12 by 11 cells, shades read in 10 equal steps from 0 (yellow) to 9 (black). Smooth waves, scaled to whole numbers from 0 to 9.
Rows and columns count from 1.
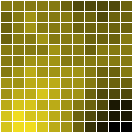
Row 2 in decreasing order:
6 5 5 5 5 5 4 4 4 4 3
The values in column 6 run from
3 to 5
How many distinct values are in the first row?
3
